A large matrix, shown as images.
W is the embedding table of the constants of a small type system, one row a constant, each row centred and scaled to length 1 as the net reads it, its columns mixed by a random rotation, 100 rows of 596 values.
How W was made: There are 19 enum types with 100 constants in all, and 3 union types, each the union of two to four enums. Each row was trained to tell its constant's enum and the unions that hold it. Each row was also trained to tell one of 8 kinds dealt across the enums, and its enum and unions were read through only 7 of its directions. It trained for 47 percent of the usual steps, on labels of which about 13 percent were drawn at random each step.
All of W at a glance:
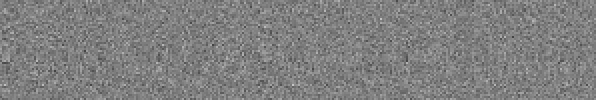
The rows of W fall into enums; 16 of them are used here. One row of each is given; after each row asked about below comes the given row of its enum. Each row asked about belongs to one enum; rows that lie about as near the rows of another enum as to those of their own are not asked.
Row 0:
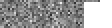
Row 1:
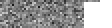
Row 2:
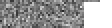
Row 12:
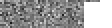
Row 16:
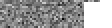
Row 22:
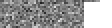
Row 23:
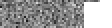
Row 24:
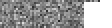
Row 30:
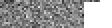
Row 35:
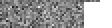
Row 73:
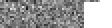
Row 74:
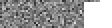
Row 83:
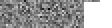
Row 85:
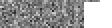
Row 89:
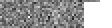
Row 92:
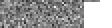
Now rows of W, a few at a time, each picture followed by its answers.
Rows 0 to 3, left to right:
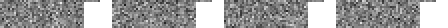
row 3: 23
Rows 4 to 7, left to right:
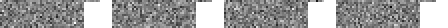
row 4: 74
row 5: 1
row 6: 74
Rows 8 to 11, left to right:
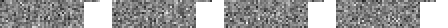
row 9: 12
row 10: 12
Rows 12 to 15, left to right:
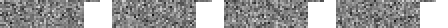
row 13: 85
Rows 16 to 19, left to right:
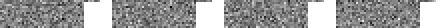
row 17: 92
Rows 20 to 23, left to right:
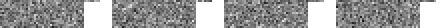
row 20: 74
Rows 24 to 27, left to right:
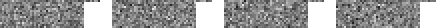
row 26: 35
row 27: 1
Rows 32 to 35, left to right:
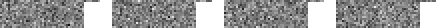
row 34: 74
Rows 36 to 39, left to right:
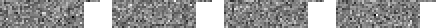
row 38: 23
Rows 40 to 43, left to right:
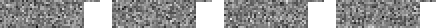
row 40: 73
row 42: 12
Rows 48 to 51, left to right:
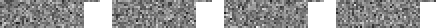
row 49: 12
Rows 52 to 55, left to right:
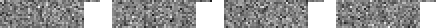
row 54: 92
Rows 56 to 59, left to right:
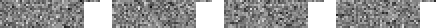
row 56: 35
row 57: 83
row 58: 1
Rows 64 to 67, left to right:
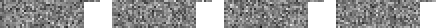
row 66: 73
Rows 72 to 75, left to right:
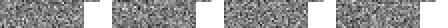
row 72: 92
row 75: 1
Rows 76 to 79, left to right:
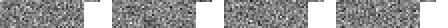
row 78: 92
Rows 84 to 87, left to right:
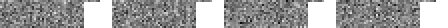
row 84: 12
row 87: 0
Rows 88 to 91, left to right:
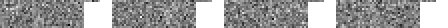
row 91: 1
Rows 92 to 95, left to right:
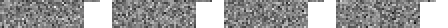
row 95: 22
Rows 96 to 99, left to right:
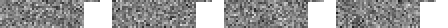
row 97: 92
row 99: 74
